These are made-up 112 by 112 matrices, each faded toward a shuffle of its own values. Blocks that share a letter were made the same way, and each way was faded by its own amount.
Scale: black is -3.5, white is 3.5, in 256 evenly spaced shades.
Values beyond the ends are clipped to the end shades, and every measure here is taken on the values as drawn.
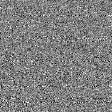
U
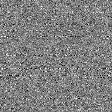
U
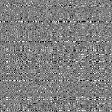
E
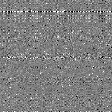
E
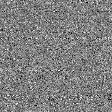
U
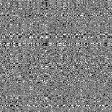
E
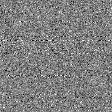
U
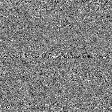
U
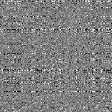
E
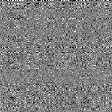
E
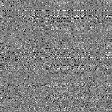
E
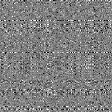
E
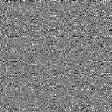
E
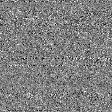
U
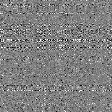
E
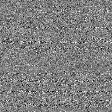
U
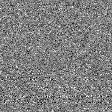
U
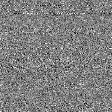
U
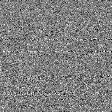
U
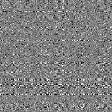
E
